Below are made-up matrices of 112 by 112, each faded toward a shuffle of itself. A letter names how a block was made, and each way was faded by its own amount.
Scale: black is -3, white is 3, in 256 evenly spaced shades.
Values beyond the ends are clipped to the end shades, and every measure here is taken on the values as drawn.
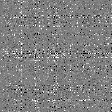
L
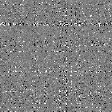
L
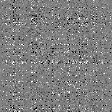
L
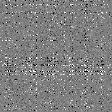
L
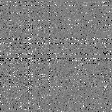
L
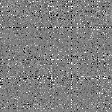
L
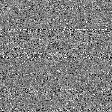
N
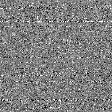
N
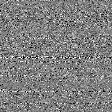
N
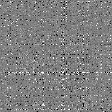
L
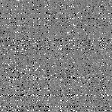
L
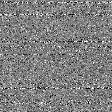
N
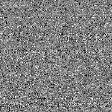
N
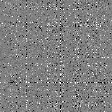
L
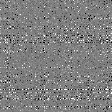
L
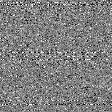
N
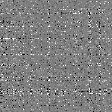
L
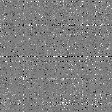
L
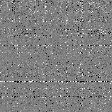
L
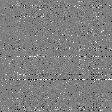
L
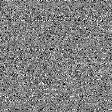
N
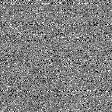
N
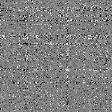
L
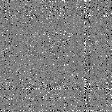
L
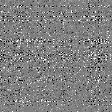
L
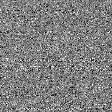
N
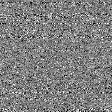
N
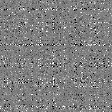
L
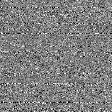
N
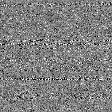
N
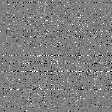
L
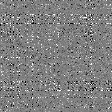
L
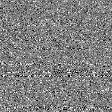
N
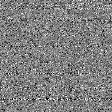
N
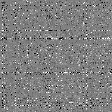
L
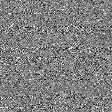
N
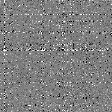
L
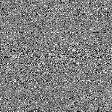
N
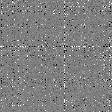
L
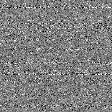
N
